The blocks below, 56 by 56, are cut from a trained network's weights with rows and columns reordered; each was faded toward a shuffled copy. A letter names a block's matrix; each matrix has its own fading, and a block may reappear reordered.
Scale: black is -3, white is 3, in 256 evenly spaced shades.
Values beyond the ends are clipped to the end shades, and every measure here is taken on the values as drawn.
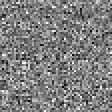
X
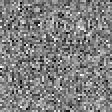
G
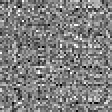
X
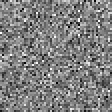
X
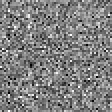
G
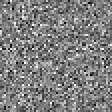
G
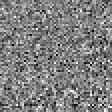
G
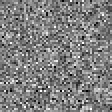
G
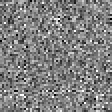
G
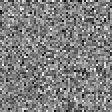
G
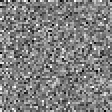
G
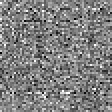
G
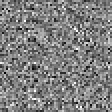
X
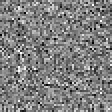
G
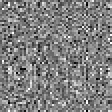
X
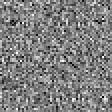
G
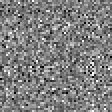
G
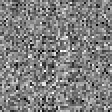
X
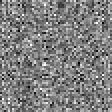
X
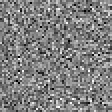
G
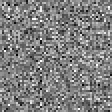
X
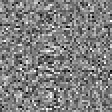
X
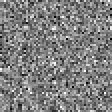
G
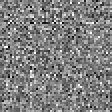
G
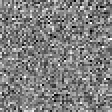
G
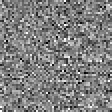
G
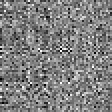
X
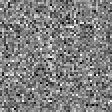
G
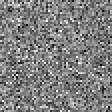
G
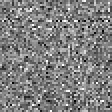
G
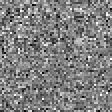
G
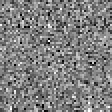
G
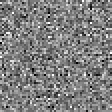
G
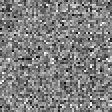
G
